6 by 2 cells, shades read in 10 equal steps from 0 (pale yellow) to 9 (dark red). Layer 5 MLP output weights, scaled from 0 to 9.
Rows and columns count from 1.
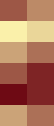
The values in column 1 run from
0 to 9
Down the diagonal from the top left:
6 1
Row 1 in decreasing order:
6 4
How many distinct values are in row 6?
2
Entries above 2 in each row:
2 0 2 2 2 2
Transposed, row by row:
6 0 3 6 9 3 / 4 1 5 8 8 5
